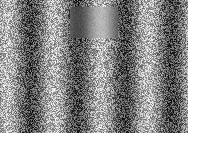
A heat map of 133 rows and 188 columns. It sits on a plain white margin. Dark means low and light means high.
Stripes running up and down repeat 4 times from left to right. On average the colour sits 50% of the way up the scale. The top middle is the calmest part. An odd patch, calmer than its surroundings, sits in the top middle.
